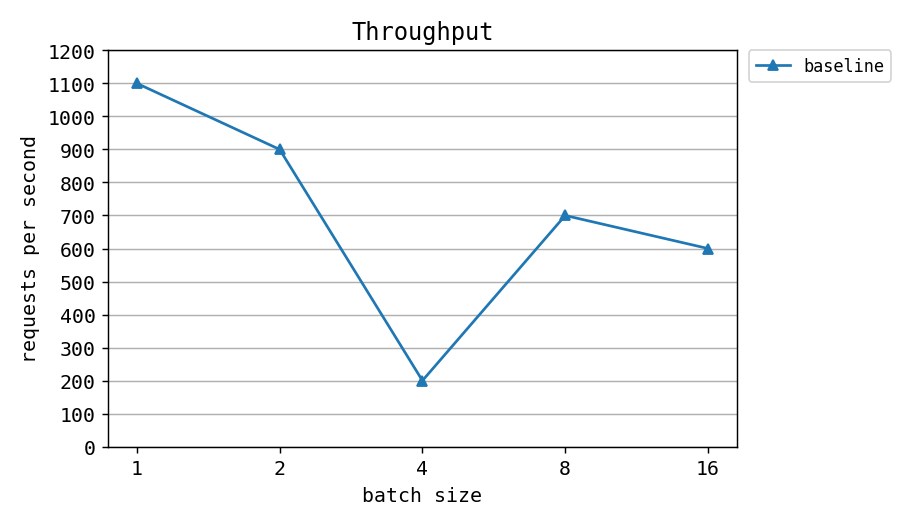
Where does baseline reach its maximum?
1
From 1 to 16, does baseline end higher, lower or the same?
lower
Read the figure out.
Title: Throughput
x-axis: batch size, ticks 1 2 4 8 16
y-axis: requests per second, ticks 0 100 200 300 400 500 600 700 800 900 1000 1100 1200
Legend: baseline
Values:
baseline: 1100 900 200 700 600
